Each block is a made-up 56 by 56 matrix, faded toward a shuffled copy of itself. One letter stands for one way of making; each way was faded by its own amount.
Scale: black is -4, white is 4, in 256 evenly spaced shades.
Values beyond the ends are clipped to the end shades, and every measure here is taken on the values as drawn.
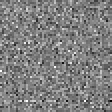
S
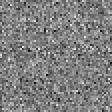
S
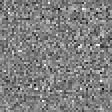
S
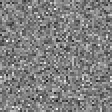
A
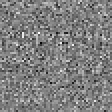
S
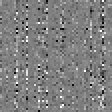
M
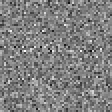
S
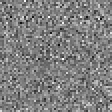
S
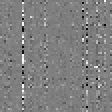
M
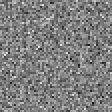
A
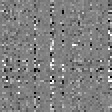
M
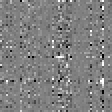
M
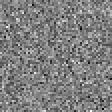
A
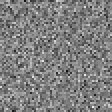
A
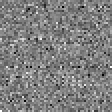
S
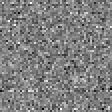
S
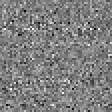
S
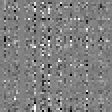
M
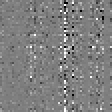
M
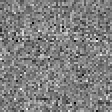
S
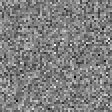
A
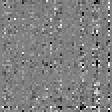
M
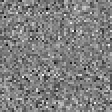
S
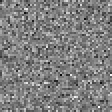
S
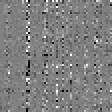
M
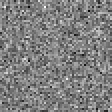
A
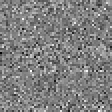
S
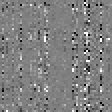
M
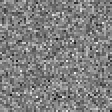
A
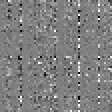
M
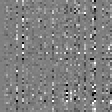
M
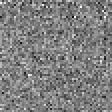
S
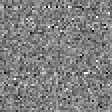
S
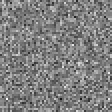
A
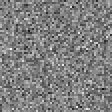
A
